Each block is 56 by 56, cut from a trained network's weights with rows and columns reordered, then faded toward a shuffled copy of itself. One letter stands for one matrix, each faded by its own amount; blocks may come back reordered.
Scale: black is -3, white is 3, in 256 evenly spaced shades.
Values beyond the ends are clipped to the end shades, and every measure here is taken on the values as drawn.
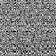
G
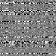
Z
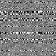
Z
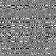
Z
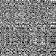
G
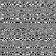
Z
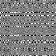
Z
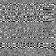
Z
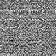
G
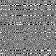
Z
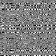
Z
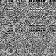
G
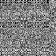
G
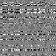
Z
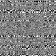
Z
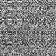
G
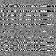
Z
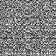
G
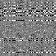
Z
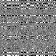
Z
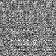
G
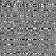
Z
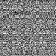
G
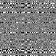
Z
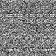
G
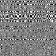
Z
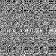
G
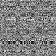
G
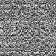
G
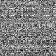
G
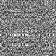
G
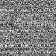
G
